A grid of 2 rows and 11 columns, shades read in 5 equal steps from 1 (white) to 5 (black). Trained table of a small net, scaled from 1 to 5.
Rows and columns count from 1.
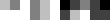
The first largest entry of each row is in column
7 7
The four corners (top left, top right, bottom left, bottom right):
2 5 1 4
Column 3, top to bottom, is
1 1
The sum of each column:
3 4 2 6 4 2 9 6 4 8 9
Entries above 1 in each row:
9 6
